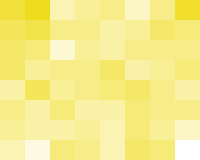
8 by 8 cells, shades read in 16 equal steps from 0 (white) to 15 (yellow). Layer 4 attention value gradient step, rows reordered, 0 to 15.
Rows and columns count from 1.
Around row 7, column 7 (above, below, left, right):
8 9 9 4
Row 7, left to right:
7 6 6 7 5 9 7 4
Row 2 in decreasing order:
12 11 10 9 8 8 7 6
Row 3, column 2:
9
